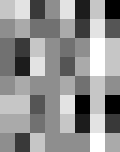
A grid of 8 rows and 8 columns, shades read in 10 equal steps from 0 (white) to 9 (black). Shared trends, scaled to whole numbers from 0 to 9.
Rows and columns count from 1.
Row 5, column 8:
4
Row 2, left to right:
4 3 5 5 3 7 1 6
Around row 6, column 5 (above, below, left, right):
3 2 4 9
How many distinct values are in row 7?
7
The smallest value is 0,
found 3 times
